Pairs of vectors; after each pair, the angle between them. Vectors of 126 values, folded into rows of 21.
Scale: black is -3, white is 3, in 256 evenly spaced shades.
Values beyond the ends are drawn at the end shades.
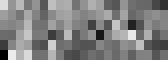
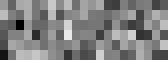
partly aligned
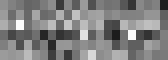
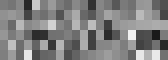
partly aligned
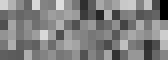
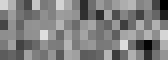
nearly parallel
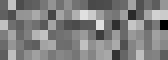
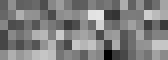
partly aligned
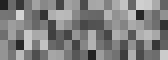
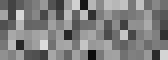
partly aligned
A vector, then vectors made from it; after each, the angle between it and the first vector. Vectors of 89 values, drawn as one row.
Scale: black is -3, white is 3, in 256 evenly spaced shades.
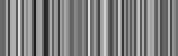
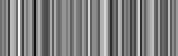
nearly parallel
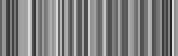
partly aligned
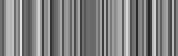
orthogonal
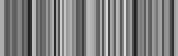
orthogonal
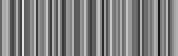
partly opposed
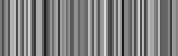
nearly parallel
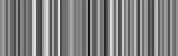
nearly opposite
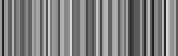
orthogonal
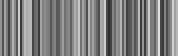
partly aligned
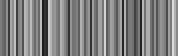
partly aligned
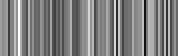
partly aligned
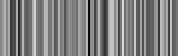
nearly opposite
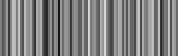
nearly parallel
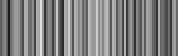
partly aligned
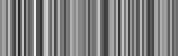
nearly opposite
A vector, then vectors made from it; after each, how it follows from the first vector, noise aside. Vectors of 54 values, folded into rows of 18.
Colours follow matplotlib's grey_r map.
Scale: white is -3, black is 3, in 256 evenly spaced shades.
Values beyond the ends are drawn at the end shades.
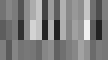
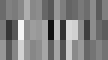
reversed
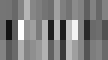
reversed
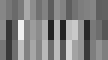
reversed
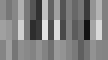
negated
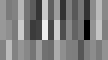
negated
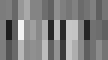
reversed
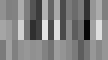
negated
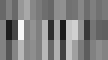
reversed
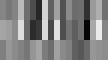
negated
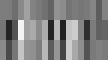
reversed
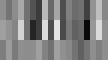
negated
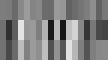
reversed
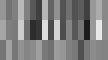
negated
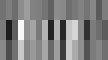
reversed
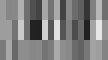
negated
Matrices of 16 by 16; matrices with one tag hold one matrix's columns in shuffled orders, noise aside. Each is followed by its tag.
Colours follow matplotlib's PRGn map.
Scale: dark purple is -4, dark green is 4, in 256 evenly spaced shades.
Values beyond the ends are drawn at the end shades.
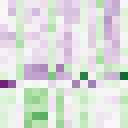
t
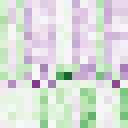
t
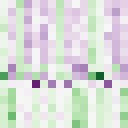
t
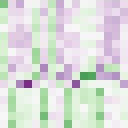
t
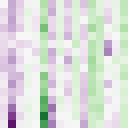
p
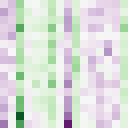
p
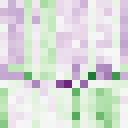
t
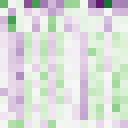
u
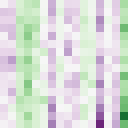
p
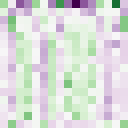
u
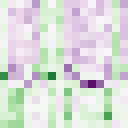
t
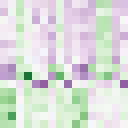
t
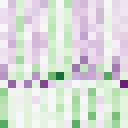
t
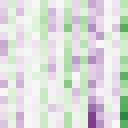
p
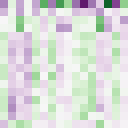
u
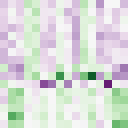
t
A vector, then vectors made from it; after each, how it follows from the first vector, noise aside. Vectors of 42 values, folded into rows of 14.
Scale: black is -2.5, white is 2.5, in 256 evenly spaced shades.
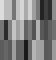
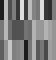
sign-scrambled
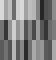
copied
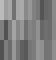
shrunk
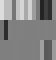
partly zeroed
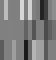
partly zeroed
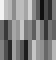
copied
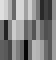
copied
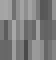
shrunk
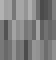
shrunk
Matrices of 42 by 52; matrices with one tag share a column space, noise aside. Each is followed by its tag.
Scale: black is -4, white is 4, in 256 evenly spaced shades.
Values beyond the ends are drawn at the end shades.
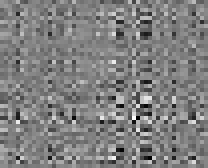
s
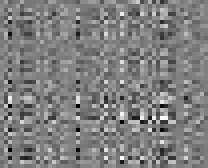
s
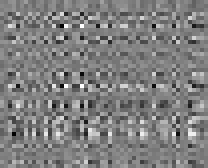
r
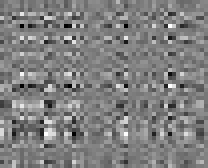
r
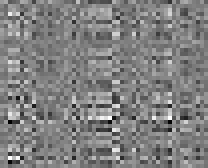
s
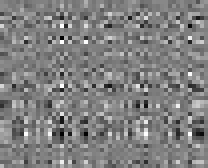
r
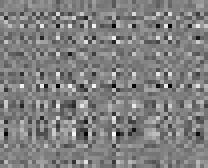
r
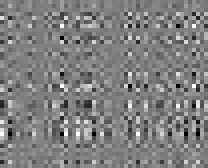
r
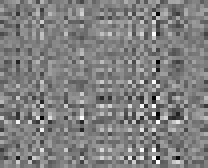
s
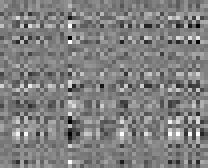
r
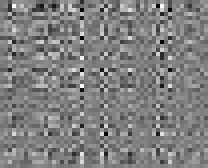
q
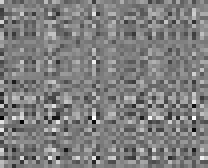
s
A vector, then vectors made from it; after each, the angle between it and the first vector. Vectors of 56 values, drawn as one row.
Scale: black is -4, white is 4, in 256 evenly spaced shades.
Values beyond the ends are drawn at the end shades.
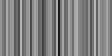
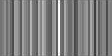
nearly opposite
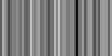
partly opposed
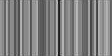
nearly parallel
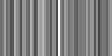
nearly opposite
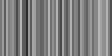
partly aligned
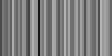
orthogonal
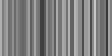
partly aligned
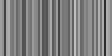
partly aligned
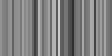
partly opposed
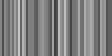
partly opposed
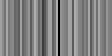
nearly parallel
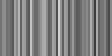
nearly opposite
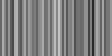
partly opposed
